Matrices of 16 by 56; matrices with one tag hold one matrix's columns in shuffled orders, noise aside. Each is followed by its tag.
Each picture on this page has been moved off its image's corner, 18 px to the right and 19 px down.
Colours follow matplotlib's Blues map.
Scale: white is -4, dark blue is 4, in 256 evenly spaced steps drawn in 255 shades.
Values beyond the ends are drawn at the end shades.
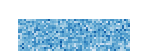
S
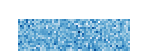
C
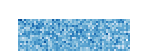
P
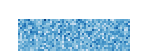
P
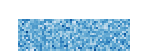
C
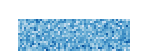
C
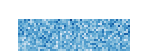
P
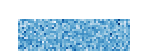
C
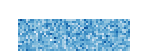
P
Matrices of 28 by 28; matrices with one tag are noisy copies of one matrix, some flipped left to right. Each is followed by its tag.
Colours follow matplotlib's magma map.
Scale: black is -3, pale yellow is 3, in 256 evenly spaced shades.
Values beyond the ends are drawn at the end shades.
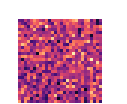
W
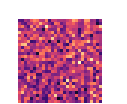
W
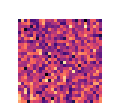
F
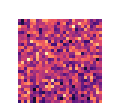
W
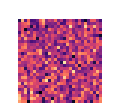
F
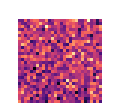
W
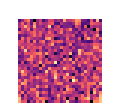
F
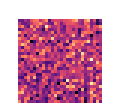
W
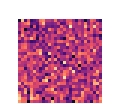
F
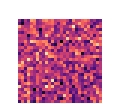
W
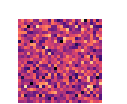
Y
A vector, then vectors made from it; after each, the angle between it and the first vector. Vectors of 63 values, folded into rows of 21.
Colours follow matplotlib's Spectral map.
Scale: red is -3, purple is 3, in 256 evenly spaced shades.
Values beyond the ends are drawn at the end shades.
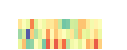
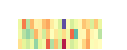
partly aligned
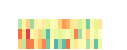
nearly opposite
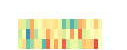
nearly parallel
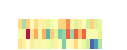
partly opposed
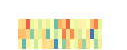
partly opposed
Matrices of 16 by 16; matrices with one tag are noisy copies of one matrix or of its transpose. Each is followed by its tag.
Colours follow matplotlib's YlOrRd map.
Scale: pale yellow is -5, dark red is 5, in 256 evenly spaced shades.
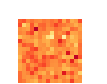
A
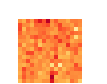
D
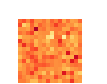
A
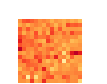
D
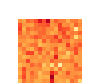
D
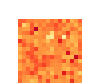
A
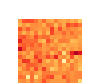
D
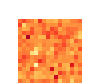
A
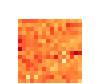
D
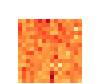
D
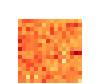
D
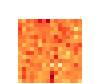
D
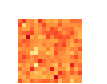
A
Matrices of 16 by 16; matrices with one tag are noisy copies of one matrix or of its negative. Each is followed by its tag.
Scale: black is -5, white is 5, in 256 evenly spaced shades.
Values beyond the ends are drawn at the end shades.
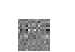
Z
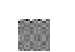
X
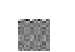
X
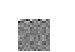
X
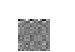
X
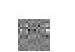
Z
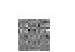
Z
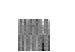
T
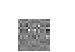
Z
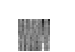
T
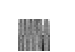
T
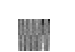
T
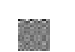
X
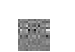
Z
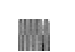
T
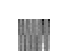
T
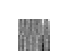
T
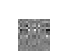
Z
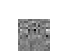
Z
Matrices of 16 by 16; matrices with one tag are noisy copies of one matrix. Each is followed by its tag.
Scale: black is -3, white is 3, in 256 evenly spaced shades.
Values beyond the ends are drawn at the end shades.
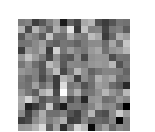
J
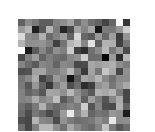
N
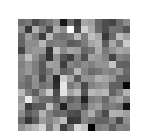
J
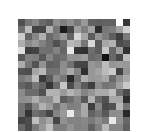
N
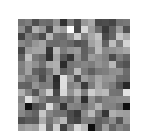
J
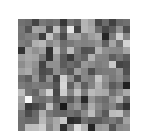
J
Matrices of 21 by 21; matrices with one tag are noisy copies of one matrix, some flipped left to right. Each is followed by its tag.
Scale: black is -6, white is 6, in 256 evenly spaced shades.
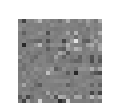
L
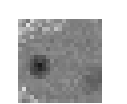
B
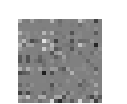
L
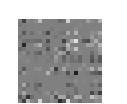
L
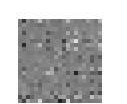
L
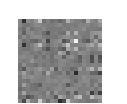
L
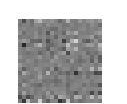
L
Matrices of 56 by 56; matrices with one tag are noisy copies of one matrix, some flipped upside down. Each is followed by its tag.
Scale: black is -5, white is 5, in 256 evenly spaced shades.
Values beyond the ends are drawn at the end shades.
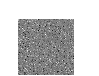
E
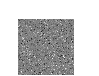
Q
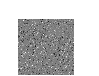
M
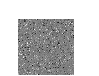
E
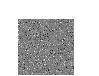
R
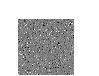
E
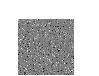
E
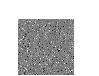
E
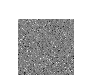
E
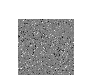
M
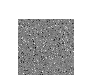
M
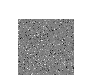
R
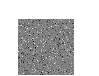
M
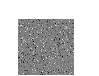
M
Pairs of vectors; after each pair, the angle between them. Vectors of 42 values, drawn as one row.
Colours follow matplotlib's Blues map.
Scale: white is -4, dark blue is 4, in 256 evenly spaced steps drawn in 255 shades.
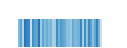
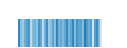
partly aligned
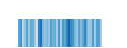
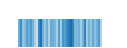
nearly parallel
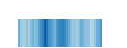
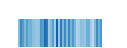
partly aligned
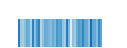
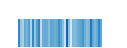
nearly parallel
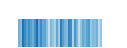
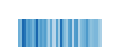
nearly parallel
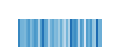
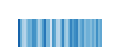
partly aligned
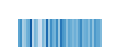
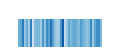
partly aligned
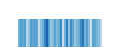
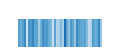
partly aligned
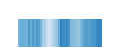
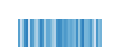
orthogonal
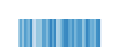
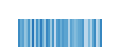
partly opposed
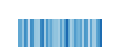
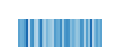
partly aligned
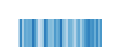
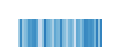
nearly parallel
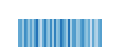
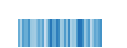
orthogonal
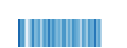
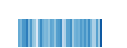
partly opposed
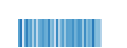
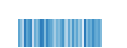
partly aligned
